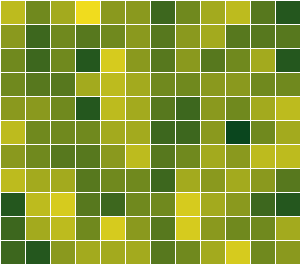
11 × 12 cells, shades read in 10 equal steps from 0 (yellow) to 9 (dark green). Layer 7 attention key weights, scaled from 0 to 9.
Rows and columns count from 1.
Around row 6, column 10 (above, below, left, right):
5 4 4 5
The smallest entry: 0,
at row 1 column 4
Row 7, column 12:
2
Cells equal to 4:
23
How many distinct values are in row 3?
7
